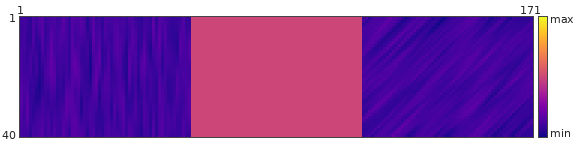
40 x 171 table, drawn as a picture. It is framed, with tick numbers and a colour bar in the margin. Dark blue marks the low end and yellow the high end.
The table splits into one row of 3 panels. Panel 1,1: very low, streaked downward, faint in contrast. Panel 1,2: middling, flat. Panel 1,3: very low, slanting up to the right, faint in contrast.
